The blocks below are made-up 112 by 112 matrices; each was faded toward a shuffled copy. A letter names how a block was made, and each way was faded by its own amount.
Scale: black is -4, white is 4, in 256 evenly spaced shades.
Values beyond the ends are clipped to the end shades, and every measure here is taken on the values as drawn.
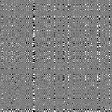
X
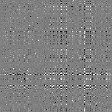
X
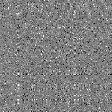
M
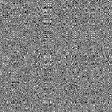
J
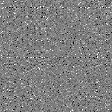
M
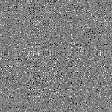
M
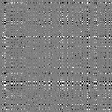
X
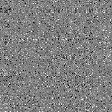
M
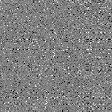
M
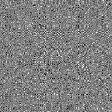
J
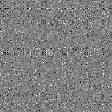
M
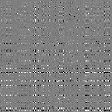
X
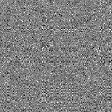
J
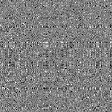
J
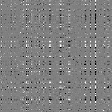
X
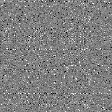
M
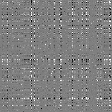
X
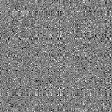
J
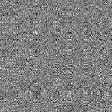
J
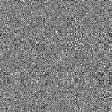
J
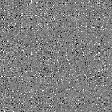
M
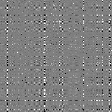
X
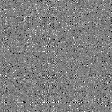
M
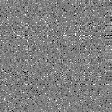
M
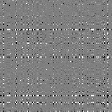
X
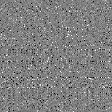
M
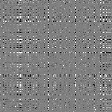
X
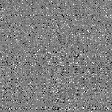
M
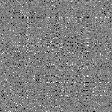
M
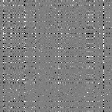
X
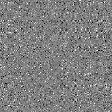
M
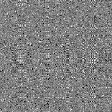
J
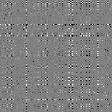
X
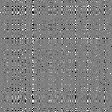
X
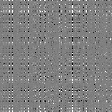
X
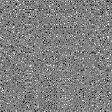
M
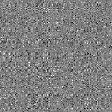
J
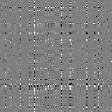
X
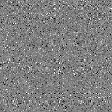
M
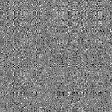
J
